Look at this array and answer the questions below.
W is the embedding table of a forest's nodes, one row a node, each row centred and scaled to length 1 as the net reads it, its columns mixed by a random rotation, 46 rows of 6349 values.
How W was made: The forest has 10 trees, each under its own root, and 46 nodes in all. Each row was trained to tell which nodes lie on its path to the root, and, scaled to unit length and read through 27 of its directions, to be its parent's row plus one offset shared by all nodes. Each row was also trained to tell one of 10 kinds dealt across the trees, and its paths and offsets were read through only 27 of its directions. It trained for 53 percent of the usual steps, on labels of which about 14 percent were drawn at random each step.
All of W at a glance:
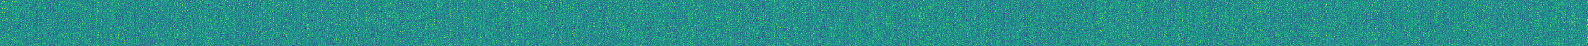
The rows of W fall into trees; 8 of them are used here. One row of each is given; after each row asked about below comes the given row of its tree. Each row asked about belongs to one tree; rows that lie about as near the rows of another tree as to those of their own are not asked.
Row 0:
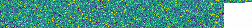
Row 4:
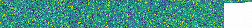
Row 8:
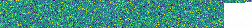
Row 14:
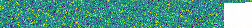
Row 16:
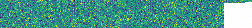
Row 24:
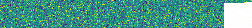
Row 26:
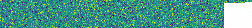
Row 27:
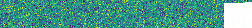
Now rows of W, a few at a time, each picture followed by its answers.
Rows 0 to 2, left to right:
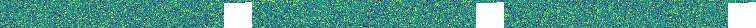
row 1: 8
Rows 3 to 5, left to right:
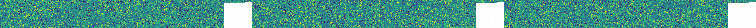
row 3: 27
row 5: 4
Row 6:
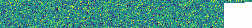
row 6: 8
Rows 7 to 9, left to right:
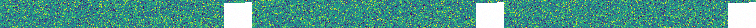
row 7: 27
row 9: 14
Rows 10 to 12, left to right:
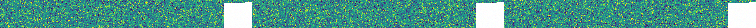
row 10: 4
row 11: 4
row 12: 8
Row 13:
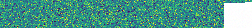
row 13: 0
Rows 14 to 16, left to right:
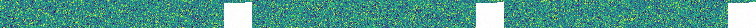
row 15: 0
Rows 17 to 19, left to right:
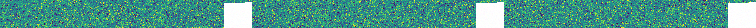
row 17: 0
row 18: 16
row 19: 24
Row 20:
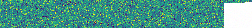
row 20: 8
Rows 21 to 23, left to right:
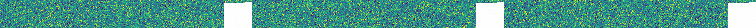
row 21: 24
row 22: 0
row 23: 16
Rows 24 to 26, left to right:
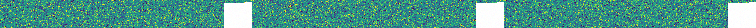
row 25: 14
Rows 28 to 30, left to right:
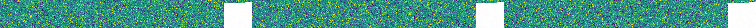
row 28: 26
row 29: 0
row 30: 0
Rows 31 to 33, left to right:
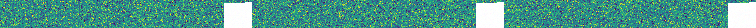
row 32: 4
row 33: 27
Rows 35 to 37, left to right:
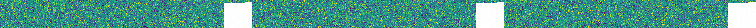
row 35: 4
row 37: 8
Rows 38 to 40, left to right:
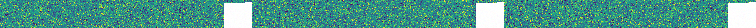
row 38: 27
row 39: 26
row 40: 24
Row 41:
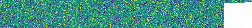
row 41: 14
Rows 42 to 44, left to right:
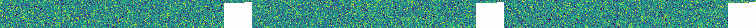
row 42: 24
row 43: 27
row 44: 26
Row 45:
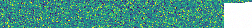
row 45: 4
